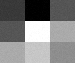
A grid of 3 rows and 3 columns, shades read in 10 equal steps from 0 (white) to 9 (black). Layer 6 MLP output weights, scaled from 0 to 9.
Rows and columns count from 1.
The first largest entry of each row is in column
2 1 3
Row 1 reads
7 9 6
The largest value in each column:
7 9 6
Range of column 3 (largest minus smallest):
3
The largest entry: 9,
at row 1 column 2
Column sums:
16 11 13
